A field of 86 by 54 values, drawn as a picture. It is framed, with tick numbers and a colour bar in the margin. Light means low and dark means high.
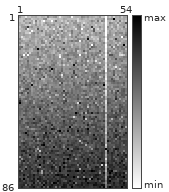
Slope: up to the bottom. Odd lines: column 44. Histogram: bell-shaped. Stripes: none.
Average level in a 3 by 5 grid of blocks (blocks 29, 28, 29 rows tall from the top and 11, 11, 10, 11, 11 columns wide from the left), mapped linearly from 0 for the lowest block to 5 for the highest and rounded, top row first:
00000 | 22332 | 55555
